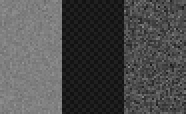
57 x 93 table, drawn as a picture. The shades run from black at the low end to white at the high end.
The table splits into one row of 3 panels. Panel 1,1: middling, fine-grained, faint in contrast. Panel 1,2: very low, checkered, faint in contrast. Panel 1,3: low, fine-grained.
